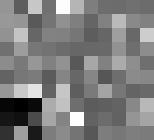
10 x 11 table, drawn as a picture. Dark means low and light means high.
An odd patch, lower than its surroundings, sits in the bottom left. The ninth with the lowest average is the bottom left. The bottom right is the smoothest part. Neither half mirrors the other.
